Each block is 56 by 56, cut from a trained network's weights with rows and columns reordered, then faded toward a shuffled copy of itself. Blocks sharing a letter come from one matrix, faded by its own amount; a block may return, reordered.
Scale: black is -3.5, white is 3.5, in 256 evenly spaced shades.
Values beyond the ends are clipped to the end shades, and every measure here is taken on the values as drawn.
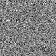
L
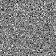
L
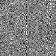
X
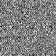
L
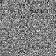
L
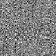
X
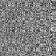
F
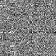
L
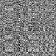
F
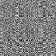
F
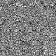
L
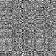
F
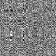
F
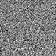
L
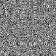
X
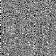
X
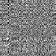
F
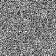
L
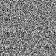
L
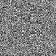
L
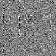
X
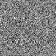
L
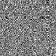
X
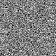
L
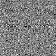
L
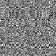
F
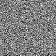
L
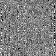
X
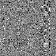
X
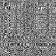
F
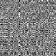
F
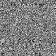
L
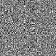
X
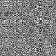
F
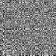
F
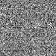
L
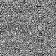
L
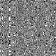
X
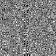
X
